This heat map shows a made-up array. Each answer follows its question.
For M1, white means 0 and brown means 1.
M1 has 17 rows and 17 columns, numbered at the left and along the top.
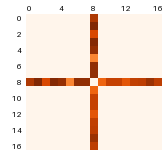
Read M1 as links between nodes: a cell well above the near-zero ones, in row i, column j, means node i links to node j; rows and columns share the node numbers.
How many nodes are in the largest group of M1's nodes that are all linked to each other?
2
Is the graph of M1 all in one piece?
yes
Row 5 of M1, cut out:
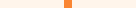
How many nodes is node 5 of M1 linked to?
1
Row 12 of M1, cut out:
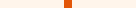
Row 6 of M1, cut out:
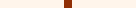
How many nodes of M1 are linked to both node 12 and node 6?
1
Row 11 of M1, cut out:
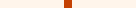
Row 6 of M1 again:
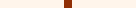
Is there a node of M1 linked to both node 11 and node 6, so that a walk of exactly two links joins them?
yes
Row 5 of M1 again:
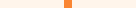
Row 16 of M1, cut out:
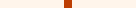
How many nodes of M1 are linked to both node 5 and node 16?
1
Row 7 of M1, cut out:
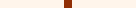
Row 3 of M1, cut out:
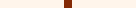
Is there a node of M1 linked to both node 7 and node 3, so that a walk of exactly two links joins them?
yes
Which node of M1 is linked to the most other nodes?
node 8
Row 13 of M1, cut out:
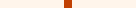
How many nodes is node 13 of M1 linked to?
1
